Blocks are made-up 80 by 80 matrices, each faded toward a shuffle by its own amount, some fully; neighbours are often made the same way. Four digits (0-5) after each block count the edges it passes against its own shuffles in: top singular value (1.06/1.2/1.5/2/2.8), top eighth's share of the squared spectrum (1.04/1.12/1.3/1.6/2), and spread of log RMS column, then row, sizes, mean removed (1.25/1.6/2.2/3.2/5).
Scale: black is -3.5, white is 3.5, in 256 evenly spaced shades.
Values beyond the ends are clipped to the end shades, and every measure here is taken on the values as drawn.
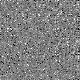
3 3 1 1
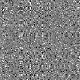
4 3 2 2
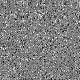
3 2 1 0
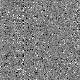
3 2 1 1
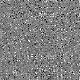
4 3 2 2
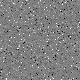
0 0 0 0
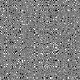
4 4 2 2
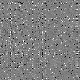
4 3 2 2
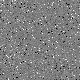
0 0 0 0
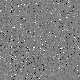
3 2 1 0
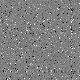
2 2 0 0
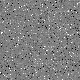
0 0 0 0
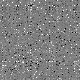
3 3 1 1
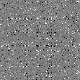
4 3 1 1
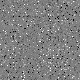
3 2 1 0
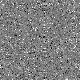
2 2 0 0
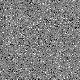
3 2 0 1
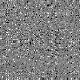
4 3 2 2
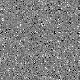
3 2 1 1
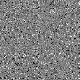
4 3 2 1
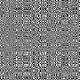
5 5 4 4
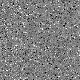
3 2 0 1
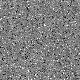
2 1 0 0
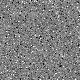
0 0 0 0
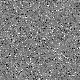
2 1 0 0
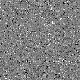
3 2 0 1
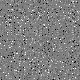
3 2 0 0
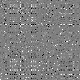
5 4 2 2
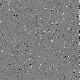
4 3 1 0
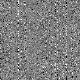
2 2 3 0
